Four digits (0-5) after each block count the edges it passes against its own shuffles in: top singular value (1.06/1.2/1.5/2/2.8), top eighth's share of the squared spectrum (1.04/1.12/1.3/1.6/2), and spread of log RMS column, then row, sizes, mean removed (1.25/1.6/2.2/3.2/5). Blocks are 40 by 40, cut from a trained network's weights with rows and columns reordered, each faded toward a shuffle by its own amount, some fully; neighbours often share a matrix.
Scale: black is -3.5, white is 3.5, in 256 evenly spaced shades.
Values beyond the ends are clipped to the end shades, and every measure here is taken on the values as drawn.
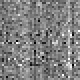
3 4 1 2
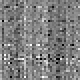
3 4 0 3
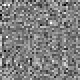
3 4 2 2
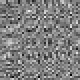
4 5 3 2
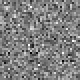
2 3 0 1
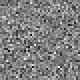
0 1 0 0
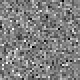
0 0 0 0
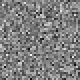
2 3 0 0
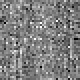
2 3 1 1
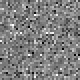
0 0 0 1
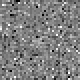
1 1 0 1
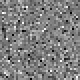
1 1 0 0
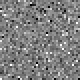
0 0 0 0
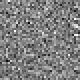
2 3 2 0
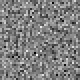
0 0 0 0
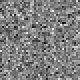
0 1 0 0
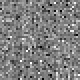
1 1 0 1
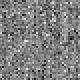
1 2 0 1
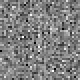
1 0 0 0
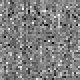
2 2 0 1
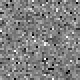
0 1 0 0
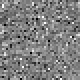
1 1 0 0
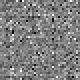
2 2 1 0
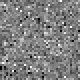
0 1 1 0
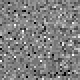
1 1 1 0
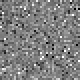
0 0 0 0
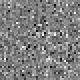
2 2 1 2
